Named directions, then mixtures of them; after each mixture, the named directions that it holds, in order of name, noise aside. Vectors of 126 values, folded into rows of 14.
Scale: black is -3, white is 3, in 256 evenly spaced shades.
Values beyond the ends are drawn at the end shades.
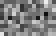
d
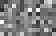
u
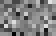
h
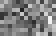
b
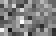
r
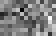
b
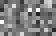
u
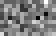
d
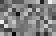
h, u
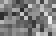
b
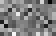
h, u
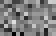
h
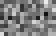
d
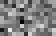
r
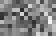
b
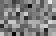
d, h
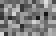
d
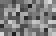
d, h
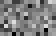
h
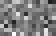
h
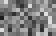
b, r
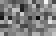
b, d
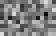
d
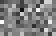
b, u
